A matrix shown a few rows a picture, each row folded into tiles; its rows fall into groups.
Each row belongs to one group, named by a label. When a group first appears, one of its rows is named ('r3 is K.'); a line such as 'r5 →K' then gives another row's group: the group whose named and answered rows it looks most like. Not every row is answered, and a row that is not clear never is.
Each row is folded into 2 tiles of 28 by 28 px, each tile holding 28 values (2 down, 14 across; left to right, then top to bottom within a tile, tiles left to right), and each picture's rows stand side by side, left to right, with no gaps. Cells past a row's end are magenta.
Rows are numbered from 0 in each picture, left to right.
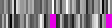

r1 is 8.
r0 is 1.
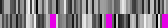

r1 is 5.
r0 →5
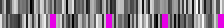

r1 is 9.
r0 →9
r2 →5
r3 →5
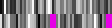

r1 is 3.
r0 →5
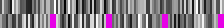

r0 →9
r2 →1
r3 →5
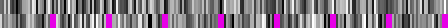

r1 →9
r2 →1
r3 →3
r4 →3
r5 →1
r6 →3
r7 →5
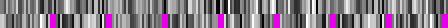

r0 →9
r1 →8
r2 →3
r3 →3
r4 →5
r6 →8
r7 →3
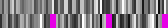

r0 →1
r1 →8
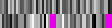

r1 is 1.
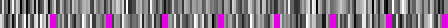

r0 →9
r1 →1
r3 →1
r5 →5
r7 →8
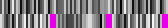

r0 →9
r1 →5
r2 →9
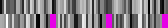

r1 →3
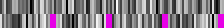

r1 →9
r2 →1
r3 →8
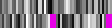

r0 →8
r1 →8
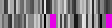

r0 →8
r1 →3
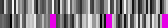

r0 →1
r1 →1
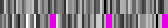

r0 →1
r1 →9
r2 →8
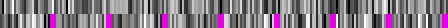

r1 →9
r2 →3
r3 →3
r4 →9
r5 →3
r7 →1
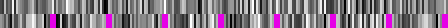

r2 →5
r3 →9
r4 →5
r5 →8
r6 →9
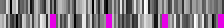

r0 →9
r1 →3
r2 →5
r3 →1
